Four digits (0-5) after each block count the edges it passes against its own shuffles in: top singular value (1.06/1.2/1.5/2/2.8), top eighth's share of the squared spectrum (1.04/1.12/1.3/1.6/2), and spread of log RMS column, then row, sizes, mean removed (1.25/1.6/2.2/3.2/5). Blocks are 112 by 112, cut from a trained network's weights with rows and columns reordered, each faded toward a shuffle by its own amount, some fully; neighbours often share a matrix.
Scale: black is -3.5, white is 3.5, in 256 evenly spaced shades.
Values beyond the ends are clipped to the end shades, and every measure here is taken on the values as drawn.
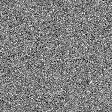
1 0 0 0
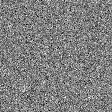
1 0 0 0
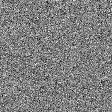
0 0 0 0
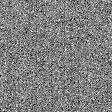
1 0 0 0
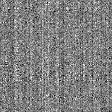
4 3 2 2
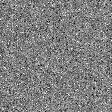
0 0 0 0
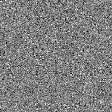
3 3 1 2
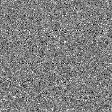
2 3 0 3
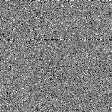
3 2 1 1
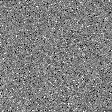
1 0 0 0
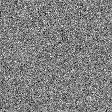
1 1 0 0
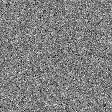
0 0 0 0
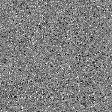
2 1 1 0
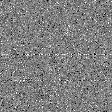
3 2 1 1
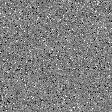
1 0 0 0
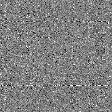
3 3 2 2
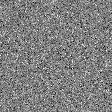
0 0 0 0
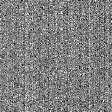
3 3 1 2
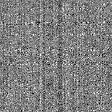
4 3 1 3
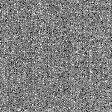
2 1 0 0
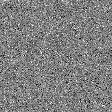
1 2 0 1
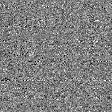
3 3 1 3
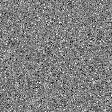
2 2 0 1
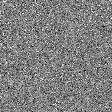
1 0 0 0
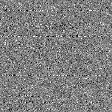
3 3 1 3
